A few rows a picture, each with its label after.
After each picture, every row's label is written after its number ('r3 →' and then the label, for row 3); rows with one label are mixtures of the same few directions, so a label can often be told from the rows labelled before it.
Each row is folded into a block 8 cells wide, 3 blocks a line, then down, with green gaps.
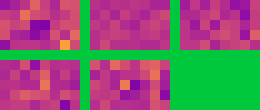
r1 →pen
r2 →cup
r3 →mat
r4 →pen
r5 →mat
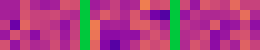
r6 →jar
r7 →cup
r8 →mat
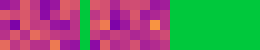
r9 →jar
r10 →jar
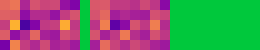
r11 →jar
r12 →jar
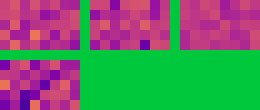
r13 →jar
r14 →jar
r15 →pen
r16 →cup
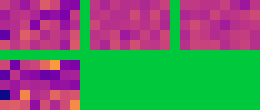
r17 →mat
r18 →jar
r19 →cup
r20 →mat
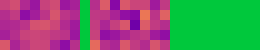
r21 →pen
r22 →pen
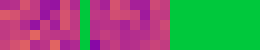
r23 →jar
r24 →pen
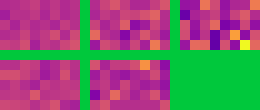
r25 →mat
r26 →mat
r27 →mat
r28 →jar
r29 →mat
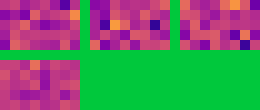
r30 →cup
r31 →jar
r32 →mat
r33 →pen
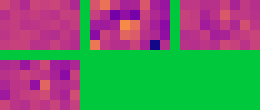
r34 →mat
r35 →pen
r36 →jar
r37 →mat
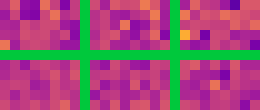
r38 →pen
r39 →mat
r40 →mat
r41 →pen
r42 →jar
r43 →pen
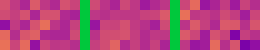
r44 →cup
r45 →cup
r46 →mat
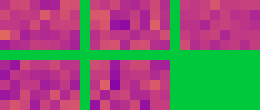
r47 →mat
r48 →jar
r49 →cup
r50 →mat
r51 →jar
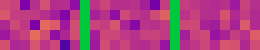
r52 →mat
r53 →cup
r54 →jar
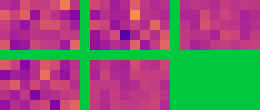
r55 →cup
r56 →jar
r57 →jar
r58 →jar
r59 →pen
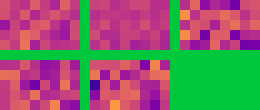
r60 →cup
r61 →jar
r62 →mat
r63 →jar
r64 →cup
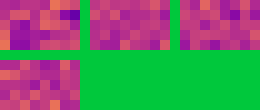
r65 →cup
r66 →cup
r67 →pen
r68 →jar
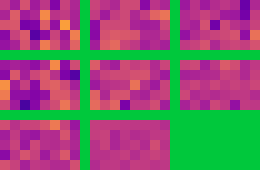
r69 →jar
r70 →cup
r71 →mat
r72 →cup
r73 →cup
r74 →jar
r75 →mat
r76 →jar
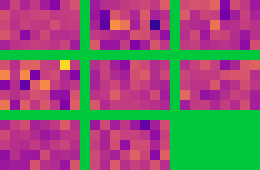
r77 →mat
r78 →jar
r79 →pen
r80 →cup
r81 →pen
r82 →mat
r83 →cup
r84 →mat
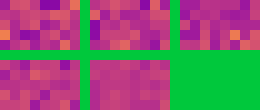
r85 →mat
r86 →cup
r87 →mat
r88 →cup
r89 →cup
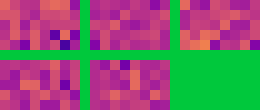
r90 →mat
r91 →cup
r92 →cup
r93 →jar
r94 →pen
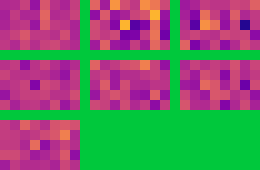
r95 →pen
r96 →mat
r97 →jar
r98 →mat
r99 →mat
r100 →jar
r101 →mat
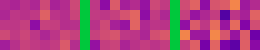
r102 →pen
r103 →pen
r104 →jar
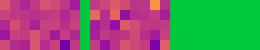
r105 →mat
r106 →cup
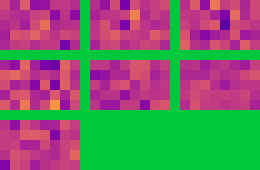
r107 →pen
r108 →pen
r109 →pen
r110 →jar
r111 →jar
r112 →cup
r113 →pen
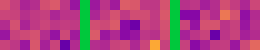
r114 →mat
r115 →pen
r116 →jar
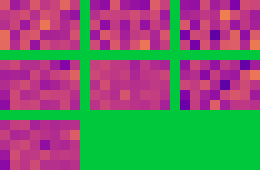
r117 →cup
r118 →jar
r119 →jar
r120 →cup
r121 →jar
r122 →cup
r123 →cup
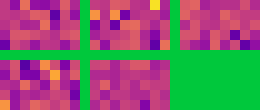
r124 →pen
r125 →cup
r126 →mat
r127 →pen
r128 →jar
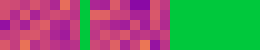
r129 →cup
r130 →jar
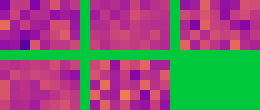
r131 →cup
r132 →pen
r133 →jar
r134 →cup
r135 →jar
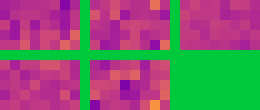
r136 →mat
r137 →cup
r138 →pen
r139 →mat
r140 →pen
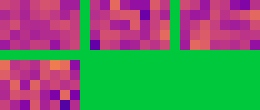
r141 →jar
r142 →pen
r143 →cup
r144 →mat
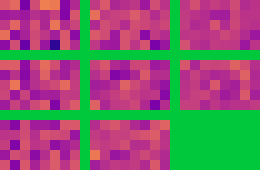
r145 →jar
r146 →mat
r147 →pen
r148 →jar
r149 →pen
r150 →mat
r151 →jar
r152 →mat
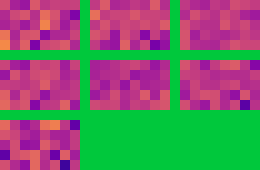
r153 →cup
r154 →mat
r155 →cup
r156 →cup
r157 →mat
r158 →mat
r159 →mat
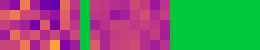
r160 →jar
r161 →pen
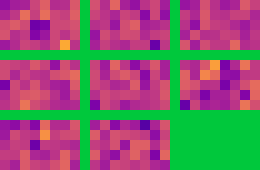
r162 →pen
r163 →pen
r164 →jar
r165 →cup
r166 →pen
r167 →pen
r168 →pen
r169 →mat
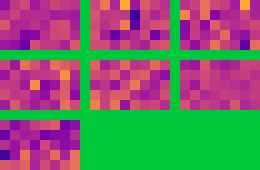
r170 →cup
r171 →pen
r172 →cup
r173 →mat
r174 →cup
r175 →jar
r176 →mat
